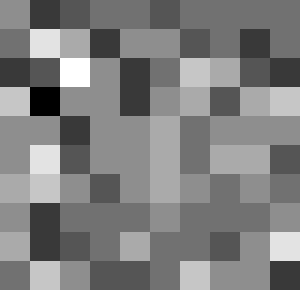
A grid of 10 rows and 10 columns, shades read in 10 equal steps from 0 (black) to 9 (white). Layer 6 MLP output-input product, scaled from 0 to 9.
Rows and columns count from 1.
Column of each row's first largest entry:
1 2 3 1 6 2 2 1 10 2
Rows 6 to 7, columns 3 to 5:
3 5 5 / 5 3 5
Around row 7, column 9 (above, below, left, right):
6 4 4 4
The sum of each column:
49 44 45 40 41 48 48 44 45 44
